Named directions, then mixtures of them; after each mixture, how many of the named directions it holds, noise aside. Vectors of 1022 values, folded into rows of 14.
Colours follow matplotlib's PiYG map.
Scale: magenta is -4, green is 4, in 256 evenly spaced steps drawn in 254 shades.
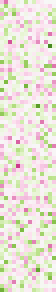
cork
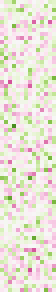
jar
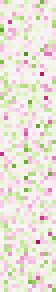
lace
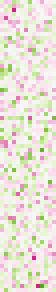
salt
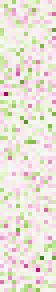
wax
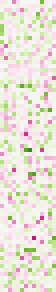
three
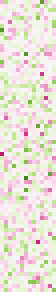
one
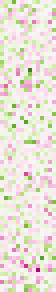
two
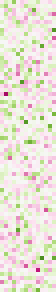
one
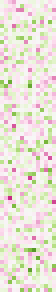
one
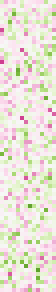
two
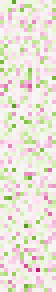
three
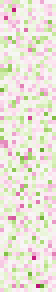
one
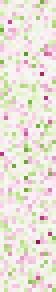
one
